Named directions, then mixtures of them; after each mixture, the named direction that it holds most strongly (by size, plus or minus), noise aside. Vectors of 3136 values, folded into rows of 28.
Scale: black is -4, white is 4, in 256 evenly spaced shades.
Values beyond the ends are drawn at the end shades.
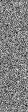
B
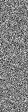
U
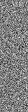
B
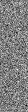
B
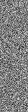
B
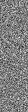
U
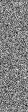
B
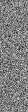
B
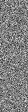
U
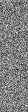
B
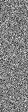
U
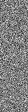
U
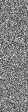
U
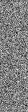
B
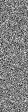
U
